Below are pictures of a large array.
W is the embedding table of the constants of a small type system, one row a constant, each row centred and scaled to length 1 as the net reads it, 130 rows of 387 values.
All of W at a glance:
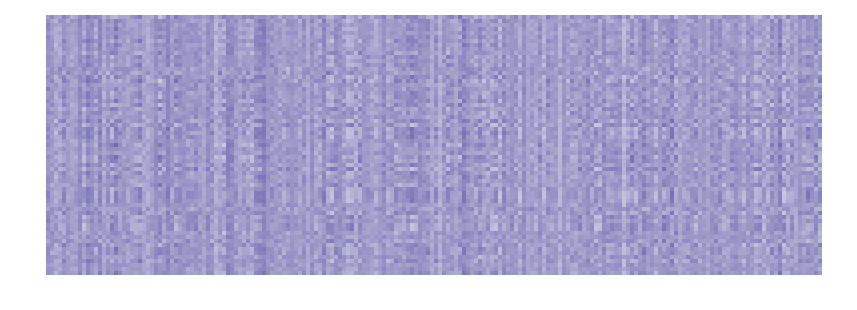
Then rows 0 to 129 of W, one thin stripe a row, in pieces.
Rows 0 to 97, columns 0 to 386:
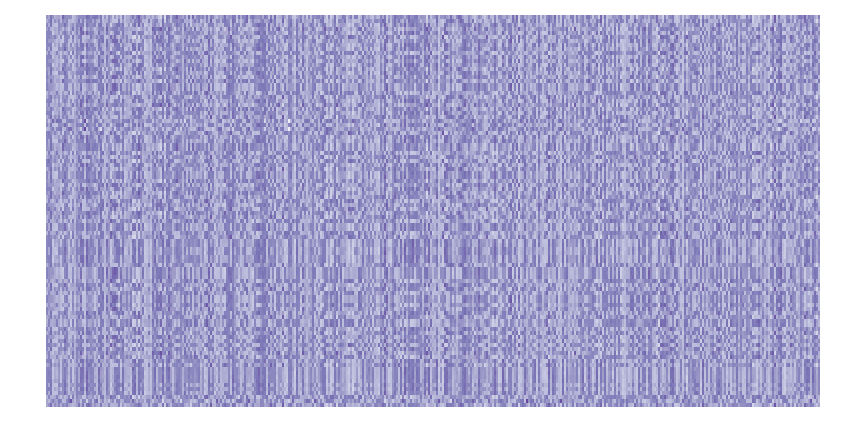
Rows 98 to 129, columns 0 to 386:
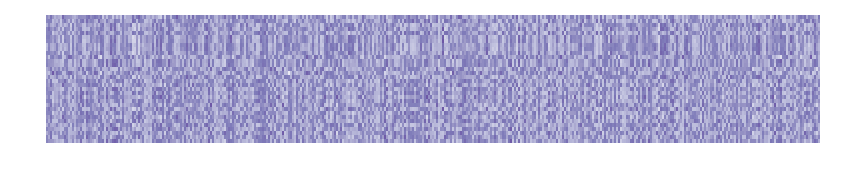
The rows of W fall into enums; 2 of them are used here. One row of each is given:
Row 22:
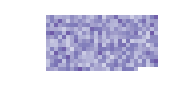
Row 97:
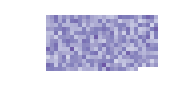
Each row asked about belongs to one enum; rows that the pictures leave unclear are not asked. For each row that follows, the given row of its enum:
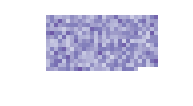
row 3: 22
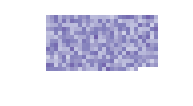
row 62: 97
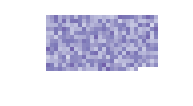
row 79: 97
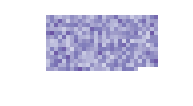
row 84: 22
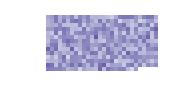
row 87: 97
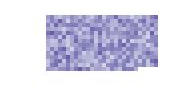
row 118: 22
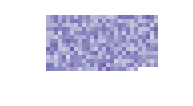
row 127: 97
